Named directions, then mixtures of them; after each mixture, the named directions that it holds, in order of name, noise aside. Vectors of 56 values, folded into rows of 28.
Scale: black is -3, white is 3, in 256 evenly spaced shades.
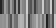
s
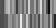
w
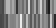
w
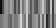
s, w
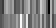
s, w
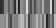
s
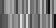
w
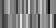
w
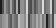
s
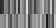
s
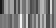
s, w
